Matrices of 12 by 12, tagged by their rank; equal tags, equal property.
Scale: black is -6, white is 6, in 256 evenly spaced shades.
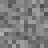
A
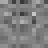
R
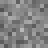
A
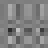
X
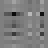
X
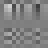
X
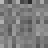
R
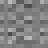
R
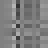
X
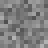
A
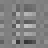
X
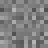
R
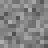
A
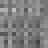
R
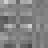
R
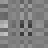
X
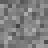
A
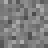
A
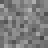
A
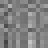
R
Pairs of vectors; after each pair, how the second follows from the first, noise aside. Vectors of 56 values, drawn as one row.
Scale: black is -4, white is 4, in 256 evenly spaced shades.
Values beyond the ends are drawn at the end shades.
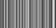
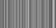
shrunk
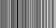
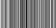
wrapped around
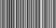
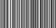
wrapped around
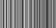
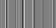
partly zeroed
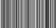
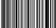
scaled up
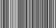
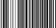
scaled up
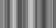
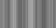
shrunk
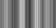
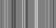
partly zeroed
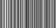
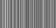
shrunk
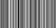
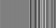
partly zeroed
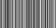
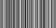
wrapped around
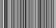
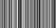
wrapped around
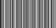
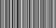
wrapped around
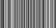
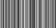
wrapped around
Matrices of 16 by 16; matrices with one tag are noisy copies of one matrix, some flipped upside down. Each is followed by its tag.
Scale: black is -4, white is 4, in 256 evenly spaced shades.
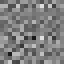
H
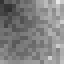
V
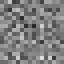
H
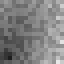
V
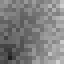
V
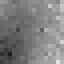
V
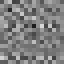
H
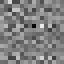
H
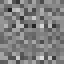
H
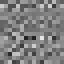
H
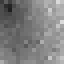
V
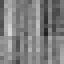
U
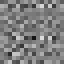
H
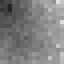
V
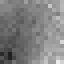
V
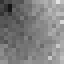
V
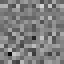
H
